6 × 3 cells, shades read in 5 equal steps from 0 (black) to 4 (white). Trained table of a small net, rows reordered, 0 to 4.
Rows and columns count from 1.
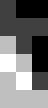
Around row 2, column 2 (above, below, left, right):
0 1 1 1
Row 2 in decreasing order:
1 1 1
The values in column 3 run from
0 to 3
